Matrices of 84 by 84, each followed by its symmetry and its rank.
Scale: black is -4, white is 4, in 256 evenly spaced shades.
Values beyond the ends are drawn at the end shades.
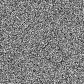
symmetric, full rank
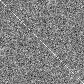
symmetric, full rank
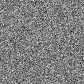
neither, full rank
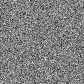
neither, full rank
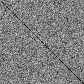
symmetric, full rank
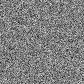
neither, full rank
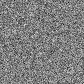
symmetric, full rank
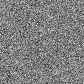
neither, full rank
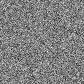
symmetric, full rank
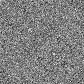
symmetric, full rank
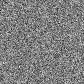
neither, full rank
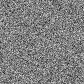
neither, full rank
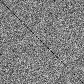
symmetric, full rank
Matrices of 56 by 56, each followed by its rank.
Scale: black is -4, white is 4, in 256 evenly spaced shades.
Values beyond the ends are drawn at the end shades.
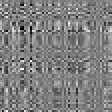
three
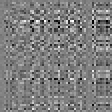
three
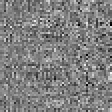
ten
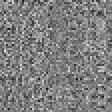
ten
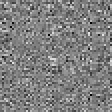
ten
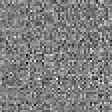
ten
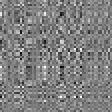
three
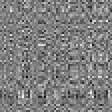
five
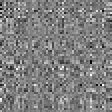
five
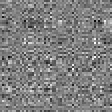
five
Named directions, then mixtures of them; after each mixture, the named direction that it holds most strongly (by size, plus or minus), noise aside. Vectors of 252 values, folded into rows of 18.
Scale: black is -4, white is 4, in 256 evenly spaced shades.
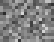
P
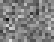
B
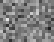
B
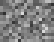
P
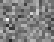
B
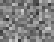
B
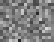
P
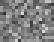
P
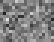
B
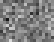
B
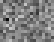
B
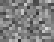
P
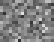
P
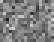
B
